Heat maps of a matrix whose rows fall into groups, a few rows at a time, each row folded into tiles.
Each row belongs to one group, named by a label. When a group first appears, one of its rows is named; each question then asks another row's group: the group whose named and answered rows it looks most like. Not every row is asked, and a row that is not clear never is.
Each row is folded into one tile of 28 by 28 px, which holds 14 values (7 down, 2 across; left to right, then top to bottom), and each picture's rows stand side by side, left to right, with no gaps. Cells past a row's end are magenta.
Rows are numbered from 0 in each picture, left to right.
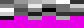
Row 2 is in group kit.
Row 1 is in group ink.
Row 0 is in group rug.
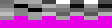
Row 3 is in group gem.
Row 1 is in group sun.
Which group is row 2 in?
gem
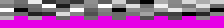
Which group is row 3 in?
kit
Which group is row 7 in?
ink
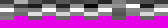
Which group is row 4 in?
kit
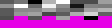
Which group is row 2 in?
gem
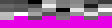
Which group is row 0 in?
sun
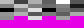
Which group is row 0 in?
sun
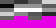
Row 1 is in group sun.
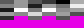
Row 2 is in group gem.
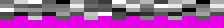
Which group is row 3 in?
sun
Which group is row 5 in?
kit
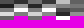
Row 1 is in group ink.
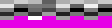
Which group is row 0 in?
ink
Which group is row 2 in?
ink
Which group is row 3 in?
ink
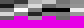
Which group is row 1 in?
ink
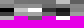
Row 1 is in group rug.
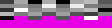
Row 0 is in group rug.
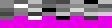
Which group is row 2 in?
rug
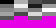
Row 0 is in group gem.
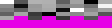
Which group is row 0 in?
gem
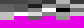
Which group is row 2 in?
sun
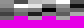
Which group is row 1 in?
ink
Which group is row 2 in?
gem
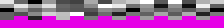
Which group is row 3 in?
kit
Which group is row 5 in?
gem
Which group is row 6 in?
gem
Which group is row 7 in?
ink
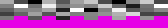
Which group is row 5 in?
kit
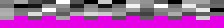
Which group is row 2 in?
gem
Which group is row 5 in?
kit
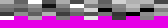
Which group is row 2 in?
kit
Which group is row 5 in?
sun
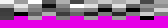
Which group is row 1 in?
gem
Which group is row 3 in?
ink
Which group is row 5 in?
rug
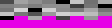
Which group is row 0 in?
rug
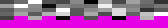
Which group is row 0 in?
kit
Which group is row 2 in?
rug
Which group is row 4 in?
rug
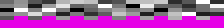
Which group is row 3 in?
kit
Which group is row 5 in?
ink
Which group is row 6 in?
sun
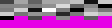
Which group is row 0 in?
rug
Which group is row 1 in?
rug
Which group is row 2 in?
ink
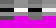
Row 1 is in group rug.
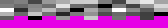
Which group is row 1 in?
rug
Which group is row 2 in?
ink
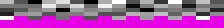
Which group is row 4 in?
gem
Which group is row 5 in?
sun
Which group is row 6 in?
gem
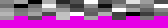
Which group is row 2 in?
sun
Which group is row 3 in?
gem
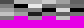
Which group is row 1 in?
ink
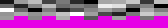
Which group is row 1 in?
sun
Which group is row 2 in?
sun
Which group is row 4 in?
ink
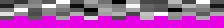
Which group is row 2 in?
gem
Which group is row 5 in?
sun
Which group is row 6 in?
sun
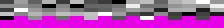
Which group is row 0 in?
rug
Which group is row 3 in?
sun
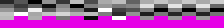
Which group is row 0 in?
sun
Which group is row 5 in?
ink
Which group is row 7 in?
ink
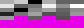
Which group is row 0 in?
ink
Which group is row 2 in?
kit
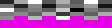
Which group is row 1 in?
gem
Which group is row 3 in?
gem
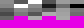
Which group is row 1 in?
gem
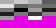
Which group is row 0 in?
ink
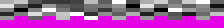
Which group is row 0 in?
ink
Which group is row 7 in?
gem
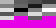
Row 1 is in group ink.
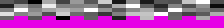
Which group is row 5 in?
sun
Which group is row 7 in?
gem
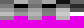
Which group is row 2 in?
sun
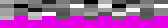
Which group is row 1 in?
sun
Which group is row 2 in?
kit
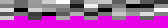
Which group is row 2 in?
gem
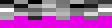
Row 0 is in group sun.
